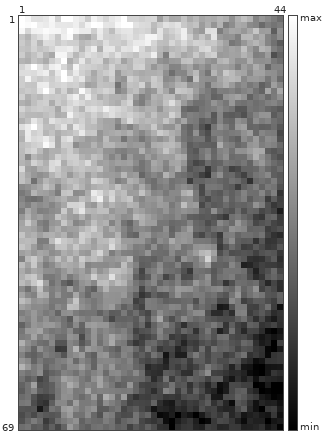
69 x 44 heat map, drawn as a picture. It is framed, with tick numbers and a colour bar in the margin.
Grain: blotchy. Histogram: bell-shaped. Average level on the scale: 50%. Slope: up to the top left. Odd rows or columns: none. Ninth with the lowest average: bottom right. Mirror symmetry: none.
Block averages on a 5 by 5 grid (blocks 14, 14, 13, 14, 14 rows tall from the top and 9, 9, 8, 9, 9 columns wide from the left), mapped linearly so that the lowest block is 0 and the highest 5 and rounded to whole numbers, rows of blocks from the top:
55443 / 44322 / 34321 / 33221 / 22110
